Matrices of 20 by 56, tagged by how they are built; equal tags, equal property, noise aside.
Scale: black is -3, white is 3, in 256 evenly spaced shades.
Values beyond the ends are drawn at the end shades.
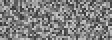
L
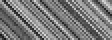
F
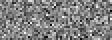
L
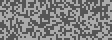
L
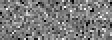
L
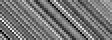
F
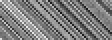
F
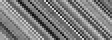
F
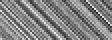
F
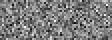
L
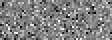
L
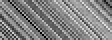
F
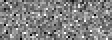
L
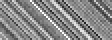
F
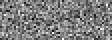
L
